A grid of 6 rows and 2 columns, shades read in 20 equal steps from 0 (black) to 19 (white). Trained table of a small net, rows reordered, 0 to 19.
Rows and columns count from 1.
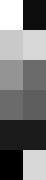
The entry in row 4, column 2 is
7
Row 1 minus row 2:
4 -15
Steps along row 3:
down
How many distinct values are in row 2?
2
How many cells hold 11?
1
